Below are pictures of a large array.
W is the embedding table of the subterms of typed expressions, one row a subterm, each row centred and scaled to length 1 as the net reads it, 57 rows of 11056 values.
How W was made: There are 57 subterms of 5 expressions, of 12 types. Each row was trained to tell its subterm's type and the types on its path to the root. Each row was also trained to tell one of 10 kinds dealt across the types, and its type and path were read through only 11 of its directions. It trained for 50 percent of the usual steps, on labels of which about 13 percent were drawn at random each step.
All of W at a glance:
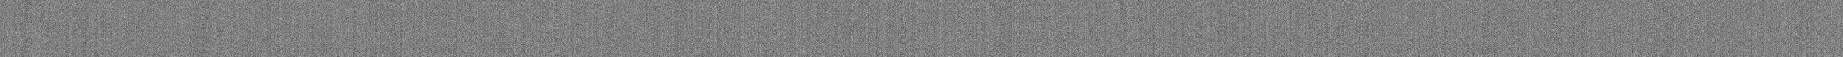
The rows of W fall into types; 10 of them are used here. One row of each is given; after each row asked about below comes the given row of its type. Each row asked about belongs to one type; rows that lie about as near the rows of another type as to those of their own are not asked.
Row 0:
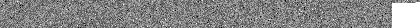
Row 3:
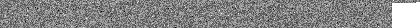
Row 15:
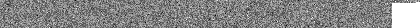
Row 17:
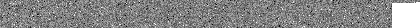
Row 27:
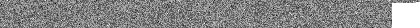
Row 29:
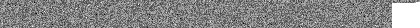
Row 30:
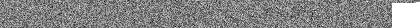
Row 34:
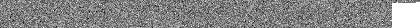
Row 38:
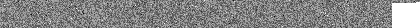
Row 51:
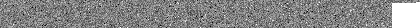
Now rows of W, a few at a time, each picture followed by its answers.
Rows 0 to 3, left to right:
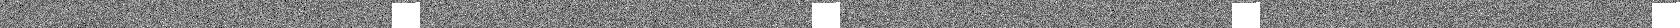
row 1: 27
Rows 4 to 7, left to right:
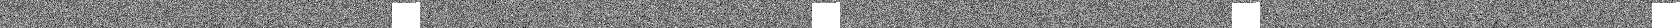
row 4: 17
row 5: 17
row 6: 29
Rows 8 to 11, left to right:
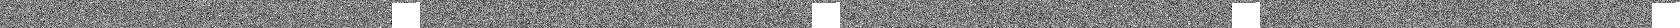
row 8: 3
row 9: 0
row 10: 30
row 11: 34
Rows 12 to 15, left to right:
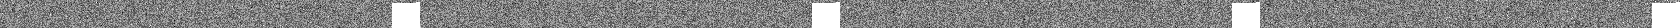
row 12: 29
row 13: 3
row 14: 30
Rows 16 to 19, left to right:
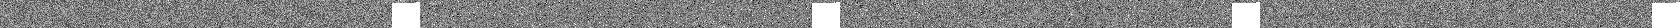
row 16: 29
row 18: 17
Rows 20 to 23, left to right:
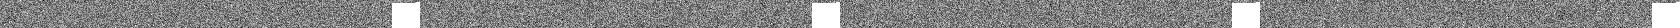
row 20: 30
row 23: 34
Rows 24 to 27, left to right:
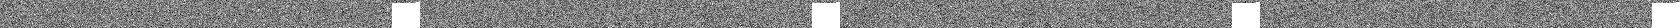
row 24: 15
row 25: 29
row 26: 34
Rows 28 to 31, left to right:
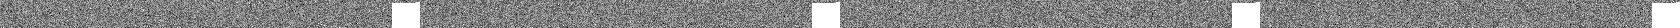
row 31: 34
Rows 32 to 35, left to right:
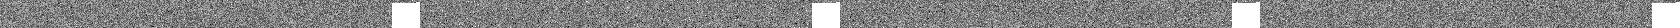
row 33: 51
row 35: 27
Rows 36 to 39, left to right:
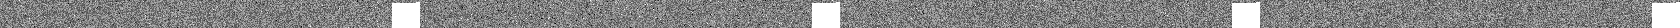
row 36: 15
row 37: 15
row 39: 17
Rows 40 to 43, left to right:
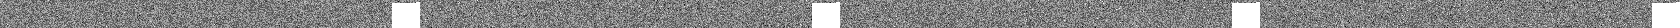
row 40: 29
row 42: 51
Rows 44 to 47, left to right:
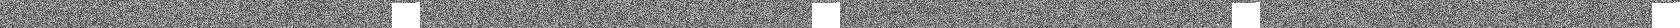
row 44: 0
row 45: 38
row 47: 30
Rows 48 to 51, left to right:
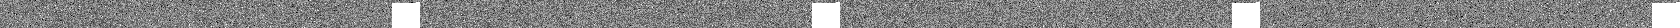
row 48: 0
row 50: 15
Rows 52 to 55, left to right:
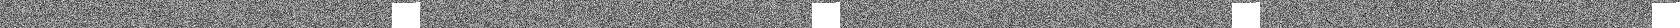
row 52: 15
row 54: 30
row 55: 38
